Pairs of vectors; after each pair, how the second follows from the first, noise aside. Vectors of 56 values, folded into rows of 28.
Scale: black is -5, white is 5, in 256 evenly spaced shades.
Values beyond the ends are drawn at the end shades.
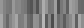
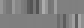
partly zeroed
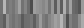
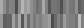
reversed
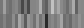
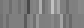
partly zeroed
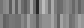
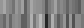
reversed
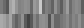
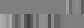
partly zeroed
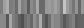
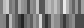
scaled up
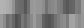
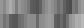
reversed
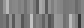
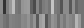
reversed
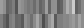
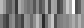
scaled up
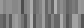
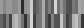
scaled up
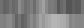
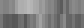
reversed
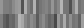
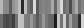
scaled up
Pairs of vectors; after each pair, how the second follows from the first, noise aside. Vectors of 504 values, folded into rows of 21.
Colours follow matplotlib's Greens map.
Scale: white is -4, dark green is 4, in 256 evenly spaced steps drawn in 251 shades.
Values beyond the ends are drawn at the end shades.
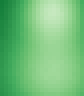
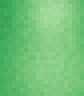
shrunk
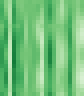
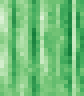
reversed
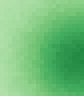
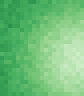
negated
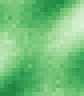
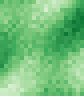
negated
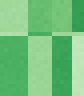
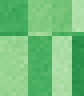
negated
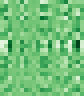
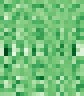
reversed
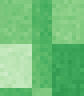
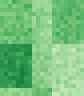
negated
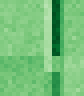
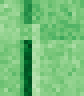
reversed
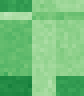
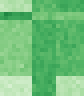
negated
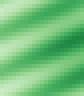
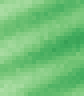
shrunk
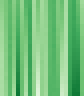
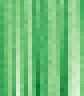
negated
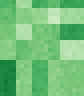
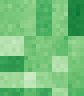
reversed
